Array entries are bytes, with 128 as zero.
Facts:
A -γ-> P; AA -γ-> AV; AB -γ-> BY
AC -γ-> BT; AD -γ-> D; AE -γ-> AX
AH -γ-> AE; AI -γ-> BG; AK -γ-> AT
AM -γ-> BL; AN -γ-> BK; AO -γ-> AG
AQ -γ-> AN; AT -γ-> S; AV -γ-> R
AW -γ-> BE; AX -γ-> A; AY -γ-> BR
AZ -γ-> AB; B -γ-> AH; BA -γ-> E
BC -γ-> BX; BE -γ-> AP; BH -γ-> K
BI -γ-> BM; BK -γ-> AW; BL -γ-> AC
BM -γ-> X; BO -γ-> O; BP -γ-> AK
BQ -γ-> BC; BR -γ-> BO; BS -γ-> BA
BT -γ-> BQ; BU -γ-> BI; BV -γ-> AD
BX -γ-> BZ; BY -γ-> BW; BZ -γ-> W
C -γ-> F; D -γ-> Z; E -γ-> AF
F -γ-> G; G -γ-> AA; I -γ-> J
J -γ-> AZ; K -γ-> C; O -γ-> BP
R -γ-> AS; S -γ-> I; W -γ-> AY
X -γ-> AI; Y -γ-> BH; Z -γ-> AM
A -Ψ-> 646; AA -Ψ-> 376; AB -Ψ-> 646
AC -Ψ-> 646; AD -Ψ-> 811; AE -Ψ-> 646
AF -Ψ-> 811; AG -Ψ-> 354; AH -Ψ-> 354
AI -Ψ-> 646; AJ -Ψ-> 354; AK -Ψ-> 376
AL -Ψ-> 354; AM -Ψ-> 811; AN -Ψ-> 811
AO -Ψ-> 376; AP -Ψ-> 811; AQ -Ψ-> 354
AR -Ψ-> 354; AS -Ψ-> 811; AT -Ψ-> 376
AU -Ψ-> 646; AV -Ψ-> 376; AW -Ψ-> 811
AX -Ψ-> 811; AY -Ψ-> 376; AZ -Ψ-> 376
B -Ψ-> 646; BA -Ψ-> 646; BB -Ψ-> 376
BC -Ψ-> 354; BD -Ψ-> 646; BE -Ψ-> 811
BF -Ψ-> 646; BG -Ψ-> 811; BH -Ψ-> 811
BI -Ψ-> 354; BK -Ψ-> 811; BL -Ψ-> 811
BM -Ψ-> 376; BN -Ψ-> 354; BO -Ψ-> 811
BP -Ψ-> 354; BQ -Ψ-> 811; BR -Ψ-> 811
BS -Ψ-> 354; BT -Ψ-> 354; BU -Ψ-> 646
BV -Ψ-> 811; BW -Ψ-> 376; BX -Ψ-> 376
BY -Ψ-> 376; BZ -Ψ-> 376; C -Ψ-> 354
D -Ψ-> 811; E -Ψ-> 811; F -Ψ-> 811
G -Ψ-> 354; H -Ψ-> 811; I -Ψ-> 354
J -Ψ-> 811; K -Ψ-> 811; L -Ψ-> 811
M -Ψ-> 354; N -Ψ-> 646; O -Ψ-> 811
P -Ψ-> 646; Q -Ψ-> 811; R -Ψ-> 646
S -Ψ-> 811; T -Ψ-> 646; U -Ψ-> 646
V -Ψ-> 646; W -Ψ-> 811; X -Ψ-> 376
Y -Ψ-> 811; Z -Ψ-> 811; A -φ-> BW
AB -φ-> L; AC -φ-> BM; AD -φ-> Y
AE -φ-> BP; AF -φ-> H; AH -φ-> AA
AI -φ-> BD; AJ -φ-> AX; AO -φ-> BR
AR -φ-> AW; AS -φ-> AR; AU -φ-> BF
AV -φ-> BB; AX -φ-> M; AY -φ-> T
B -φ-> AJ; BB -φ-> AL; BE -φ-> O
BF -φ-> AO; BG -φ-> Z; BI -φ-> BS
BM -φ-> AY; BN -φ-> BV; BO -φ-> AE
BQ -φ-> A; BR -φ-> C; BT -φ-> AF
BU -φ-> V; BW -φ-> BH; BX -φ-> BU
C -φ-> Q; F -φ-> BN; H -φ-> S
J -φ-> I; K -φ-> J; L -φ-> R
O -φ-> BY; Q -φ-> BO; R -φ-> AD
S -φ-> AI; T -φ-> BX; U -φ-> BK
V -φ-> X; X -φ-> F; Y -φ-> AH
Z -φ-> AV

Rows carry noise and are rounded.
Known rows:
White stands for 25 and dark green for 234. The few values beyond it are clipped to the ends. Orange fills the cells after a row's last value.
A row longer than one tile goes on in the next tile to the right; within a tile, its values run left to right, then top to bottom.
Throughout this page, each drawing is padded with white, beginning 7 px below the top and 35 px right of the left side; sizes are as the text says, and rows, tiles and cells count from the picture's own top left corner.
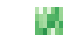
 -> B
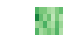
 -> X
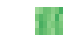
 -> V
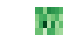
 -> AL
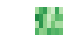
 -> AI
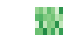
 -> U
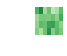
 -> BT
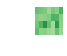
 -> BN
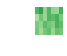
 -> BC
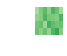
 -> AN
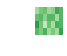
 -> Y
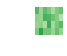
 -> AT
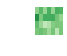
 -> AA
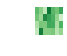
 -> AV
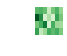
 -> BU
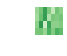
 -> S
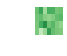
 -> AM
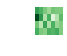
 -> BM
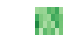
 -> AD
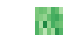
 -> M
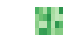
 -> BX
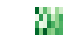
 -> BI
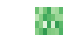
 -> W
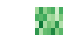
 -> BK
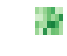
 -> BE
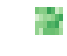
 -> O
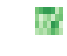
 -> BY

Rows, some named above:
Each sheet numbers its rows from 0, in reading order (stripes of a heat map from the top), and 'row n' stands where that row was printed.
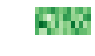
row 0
BV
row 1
AC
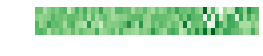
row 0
G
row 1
BG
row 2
AZ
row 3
BN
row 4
BF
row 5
AG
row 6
BI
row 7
AW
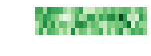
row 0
BB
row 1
BE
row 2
R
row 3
BU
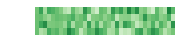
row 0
AM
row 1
AE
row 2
AE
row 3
J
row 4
AE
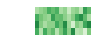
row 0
AD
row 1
AH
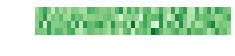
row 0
S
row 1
F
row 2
BN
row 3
K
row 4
AY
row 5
AI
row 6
AM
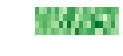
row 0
BG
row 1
BD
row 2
BV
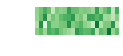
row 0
S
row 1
H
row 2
BK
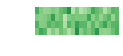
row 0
G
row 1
BT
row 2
C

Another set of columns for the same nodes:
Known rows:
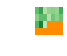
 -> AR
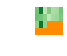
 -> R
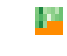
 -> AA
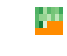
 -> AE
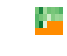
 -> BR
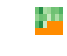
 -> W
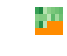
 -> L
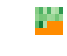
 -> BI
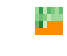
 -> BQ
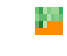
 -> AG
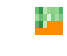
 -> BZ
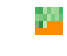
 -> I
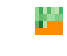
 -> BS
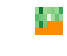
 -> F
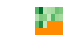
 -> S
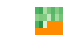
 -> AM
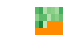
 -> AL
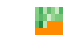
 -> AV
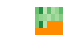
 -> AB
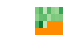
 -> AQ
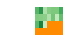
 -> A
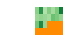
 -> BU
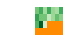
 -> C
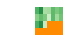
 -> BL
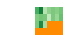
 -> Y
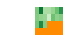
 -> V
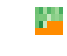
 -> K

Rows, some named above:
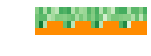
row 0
G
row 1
I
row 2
AV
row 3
AX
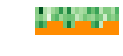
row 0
X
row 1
BN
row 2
BB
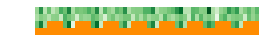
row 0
AI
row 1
BR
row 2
AO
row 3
O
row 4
AF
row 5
AD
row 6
X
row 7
BV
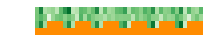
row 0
AA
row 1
AD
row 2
AB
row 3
E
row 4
BF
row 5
AO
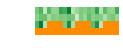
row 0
AQ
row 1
Y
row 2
BG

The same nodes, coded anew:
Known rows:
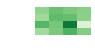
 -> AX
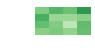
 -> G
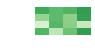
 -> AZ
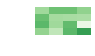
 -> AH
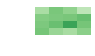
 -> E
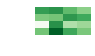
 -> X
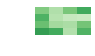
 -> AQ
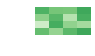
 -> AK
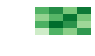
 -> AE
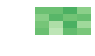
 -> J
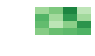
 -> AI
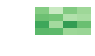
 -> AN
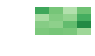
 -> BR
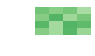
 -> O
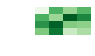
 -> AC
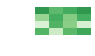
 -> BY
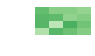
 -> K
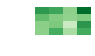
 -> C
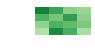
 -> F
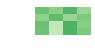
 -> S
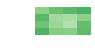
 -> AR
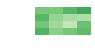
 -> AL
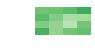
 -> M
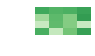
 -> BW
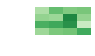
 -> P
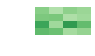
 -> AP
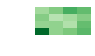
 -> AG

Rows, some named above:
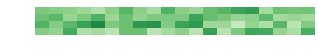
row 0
W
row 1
R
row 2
AS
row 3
I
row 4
BS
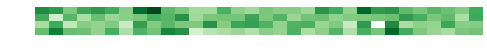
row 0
BN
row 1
C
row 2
BV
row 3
AS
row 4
W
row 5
C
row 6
X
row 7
AV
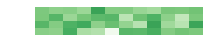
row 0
W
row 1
AA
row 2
BT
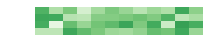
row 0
Y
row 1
E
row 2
L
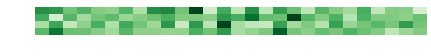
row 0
BN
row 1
H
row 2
BP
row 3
AY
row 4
BU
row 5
BZ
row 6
AF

